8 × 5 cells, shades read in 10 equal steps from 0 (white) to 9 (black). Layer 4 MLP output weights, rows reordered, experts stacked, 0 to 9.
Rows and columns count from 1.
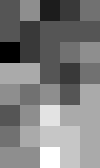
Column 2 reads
4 7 7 3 5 4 3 4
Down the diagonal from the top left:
6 7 6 7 3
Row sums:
30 31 31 24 22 17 15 13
